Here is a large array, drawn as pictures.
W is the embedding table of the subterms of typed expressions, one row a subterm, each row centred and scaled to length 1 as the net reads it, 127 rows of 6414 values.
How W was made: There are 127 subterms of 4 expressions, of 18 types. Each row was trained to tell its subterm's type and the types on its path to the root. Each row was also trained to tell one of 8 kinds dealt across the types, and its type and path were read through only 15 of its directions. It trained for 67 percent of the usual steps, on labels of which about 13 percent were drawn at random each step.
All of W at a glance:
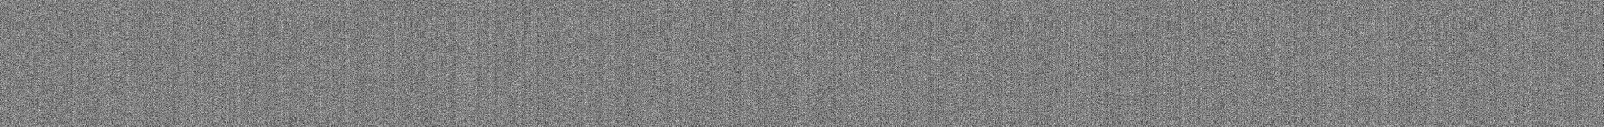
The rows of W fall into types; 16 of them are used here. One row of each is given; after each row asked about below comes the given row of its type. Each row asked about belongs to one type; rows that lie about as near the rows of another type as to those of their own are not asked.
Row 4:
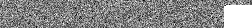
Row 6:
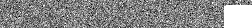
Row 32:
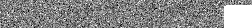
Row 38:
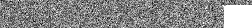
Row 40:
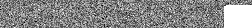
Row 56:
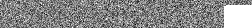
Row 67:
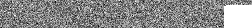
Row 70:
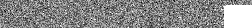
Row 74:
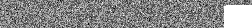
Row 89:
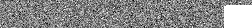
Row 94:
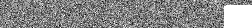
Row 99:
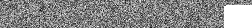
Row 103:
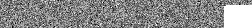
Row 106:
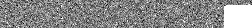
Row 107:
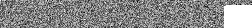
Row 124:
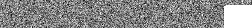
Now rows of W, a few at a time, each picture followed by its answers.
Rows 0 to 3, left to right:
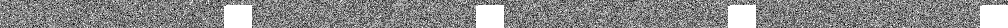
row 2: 67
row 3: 94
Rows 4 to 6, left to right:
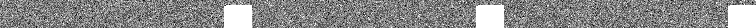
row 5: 4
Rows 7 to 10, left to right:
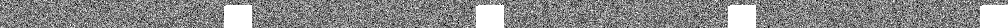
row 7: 106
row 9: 99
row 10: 103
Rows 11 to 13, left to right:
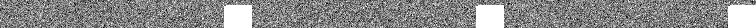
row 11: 106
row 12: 106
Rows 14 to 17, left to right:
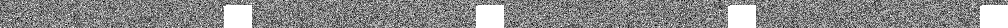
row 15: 94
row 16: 4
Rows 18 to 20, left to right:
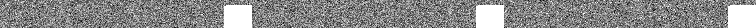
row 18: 99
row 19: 70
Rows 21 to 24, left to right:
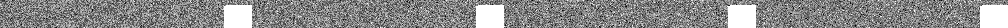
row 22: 74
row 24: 6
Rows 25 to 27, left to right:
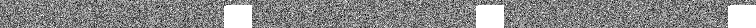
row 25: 107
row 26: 67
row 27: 6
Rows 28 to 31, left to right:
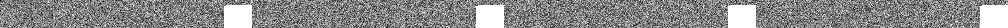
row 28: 6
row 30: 94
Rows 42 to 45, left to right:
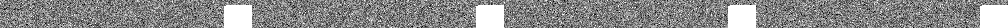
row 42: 103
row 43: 56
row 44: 32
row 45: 124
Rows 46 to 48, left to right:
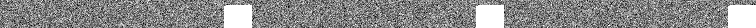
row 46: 94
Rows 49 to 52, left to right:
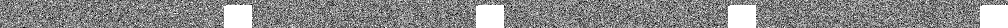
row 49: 106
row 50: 107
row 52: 40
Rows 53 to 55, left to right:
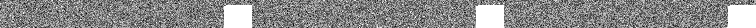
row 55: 74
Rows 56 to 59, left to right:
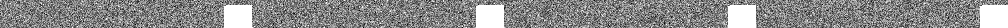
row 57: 56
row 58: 124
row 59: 56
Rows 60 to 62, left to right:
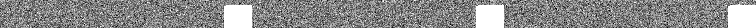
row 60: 32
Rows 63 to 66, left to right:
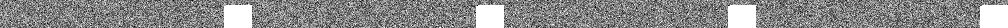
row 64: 56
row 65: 40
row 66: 99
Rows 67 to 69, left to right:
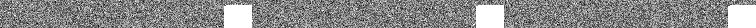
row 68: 70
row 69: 107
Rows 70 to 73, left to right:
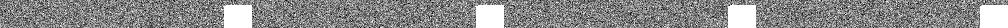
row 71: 56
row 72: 99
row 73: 124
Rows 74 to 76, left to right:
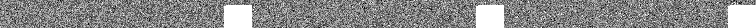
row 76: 70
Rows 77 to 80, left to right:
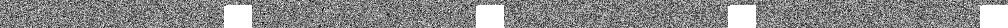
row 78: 32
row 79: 74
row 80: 67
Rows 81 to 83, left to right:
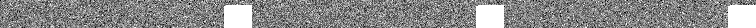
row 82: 67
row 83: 56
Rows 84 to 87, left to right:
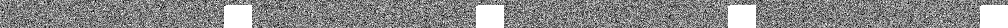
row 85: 99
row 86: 67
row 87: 38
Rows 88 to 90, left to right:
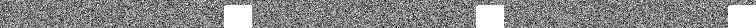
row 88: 6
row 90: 74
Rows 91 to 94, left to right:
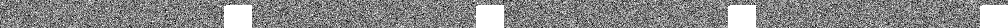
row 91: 6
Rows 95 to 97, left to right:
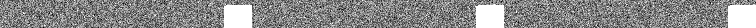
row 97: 32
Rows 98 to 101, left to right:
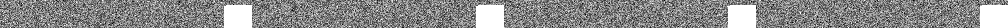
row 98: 103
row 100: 38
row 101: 107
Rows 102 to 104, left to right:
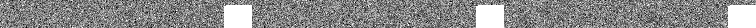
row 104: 124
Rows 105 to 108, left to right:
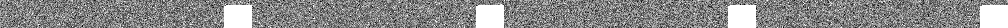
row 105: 4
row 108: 40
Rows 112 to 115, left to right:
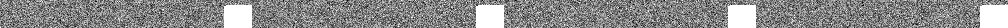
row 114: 99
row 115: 40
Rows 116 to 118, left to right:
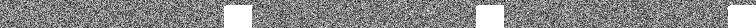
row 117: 38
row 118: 107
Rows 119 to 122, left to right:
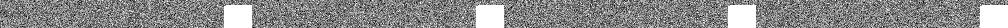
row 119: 107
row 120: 89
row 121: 89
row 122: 74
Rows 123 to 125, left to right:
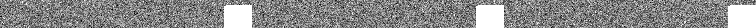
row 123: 40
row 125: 94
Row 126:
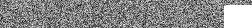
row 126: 94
